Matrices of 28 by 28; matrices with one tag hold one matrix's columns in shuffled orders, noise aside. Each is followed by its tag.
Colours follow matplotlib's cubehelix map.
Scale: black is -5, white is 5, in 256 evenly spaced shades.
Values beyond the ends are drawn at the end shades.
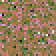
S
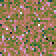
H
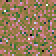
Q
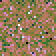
H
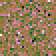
S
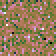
H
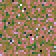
Q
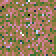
S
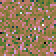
H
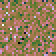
H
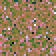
H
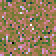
H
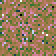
S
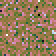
S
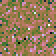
H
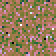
H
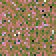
S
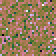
Q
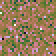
H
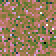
H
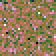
H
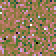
H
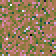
Q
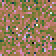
H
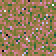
Q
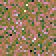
Q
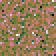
S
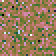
S
